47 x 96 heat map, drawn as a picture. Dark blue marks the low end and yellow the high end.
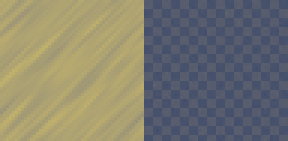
The table splits into one row of 2 panels. Panel 1,1: high, slanting up to the right, faint in contrast. Panel 1,2: low, checkered, faint in contrast.
